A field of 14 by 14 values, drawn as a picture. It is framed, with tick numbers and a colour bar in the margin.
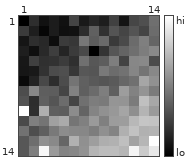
Slope: up to the bottom right. Grain: fine. Mirror symmetry: none. Odd rows or columns: none. Ninth with the lowest average: top left.
